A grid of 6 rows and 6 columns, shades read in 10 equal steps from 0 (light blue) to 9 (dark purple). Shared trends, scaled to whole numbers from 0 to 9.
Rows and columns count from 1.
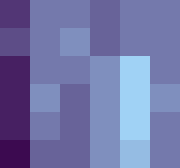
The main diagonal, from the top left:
7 4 4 3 0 4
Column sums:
46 24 26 22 9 23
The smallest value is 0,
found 3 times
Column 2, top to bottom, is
4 4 4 3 4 5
